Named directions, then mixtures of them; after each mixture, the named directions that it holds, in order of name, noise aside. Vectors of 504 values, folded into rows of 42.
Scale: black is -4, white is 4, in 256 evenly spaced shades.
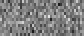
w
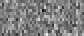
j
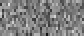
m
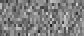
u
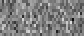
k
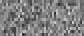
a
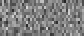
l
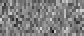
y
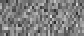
u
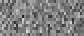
k, u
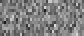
j, l, u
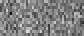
k, u, y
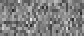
k, l, u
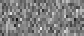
j, y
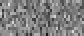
m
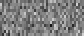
j, u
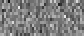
m, w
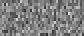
a, j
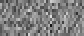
u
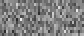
a, j, y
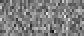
u, w, y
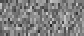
u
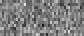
a, k, m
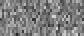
j, m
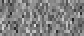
k
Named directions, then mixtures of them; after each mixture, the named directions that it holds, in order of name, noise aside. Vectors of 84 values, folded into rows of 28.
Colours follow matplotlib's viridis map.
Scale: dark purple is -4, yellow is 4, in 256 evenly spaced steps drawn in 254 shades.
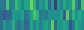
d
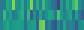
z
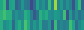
d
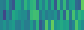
d, z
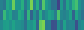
z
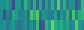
d, z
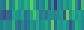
d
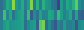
z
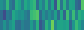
d, z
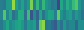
z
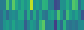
d, z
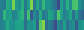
z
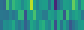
d, z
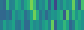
d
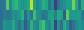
d, z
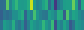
d, z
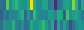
d, z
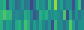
d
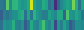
d, z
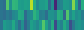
d, z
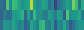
d, z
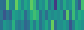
d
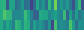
d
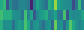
d, z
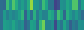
d, z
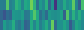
d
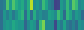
d, z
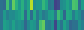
d, z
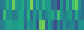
z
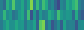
z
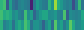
d, z
